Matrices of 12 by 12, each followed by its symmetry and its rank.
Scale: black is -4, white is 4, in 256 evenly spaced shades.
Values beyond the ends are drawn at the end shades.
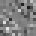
antisymmetric, full rank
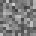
neither, full rank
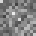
symmetric, full rank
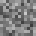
neither, full rank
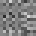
neither, rank two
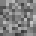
antisymmetric, full rank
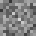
symmetric, full rank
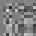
antisymmetric, rank two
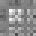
symmetric, rank two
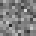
antisymmetric, full rank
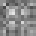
symmetric, rank two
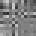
antisymmetric, rank two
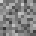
neither, full rank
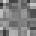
antisymmetric, rank two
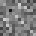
symmetric, full rank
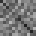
symmetric, full rank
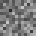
symmetric, full rank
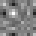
symmetric, rank two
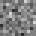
antisymmetric, full rank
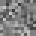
antisymmetric, full rank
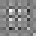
symmetric, rank two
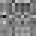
neither, rank two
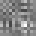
symmetric, rank two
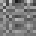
neither, rank two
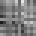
antisymmetric, rank two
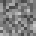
neither, full rank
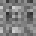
antisymmetric, rank two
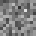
neither, full rank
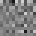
neither, rank two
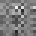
neither, rank two
